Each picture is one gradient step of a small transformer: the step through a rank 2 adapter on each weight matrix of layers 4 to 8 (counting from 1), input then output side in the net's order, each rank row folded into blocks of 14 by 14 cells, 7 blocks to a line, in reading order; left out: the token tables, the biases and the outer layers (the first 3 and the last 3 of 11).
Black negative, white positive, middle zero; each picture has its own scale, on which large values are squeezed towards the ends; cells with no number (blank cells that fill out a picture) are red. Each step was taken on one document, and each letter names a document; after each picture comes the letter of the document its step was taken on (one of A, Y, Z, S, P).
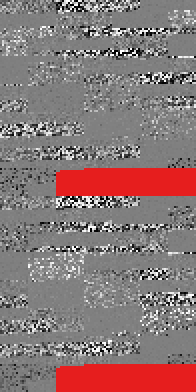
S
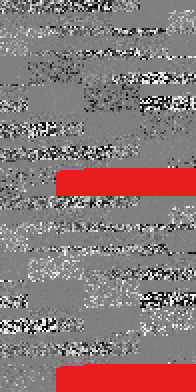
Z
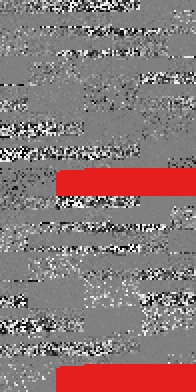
Z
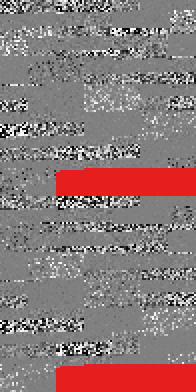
S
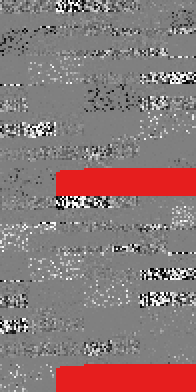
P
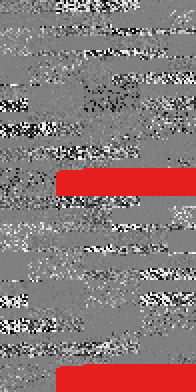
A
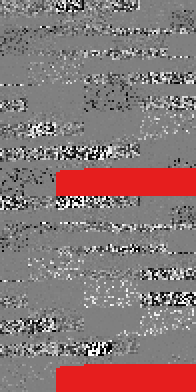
P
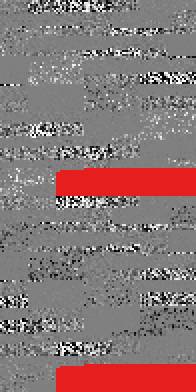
P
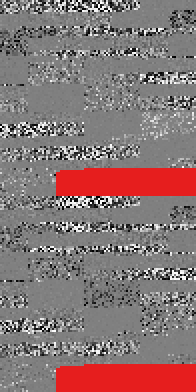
S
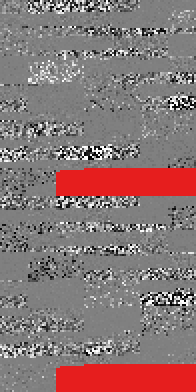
Z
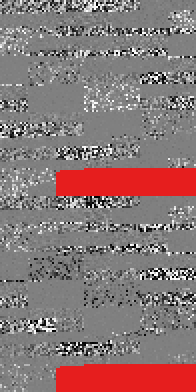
S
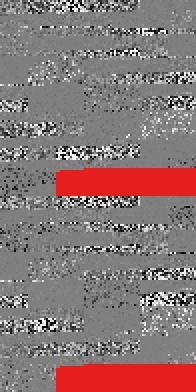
Z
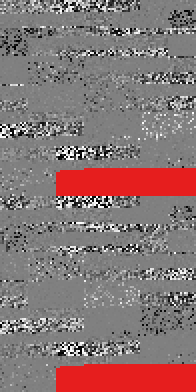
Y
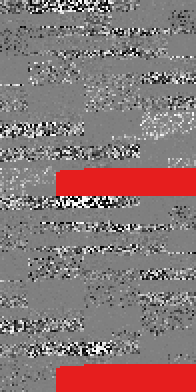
S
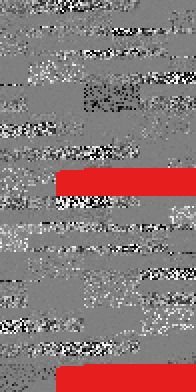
Z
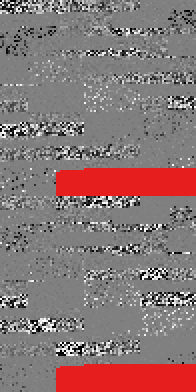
Y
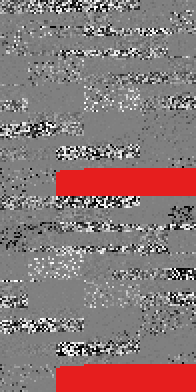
Y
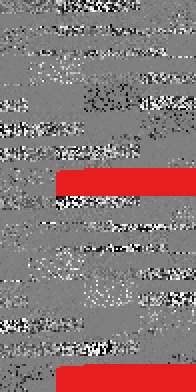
P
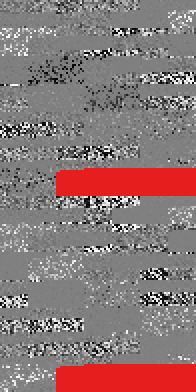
A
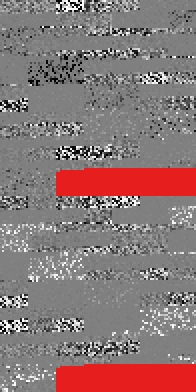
A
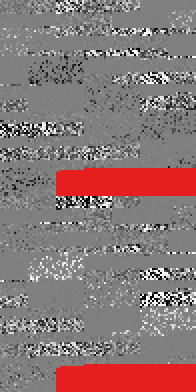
A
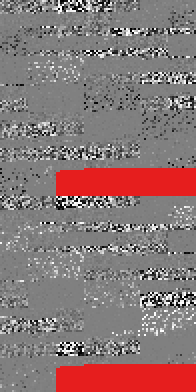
Y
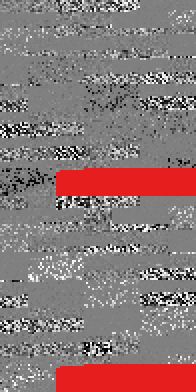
A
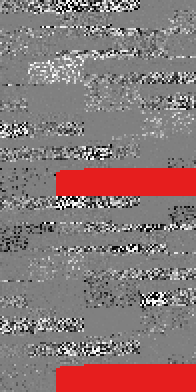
S
